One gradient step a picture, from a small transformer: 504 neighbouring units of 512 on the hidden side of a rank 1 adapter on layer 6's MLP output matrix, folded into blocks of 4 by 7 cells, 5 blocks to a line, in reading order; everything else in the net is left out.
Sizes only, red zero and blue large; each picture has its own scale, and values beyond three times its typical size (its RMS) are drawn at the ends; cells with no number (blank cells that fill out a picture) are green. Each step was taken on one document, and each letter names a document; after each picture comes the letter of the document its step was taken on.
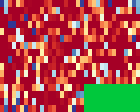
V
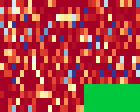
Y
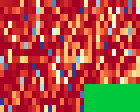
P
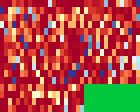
Y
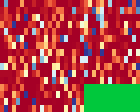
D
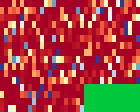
Y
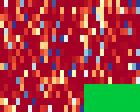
D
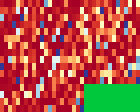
P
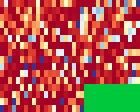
P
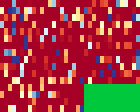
Y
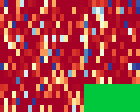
D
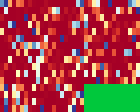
V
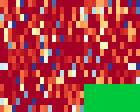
D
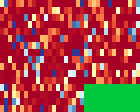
V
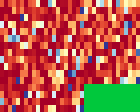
P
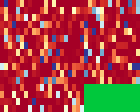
D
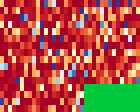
P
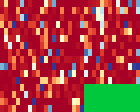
D
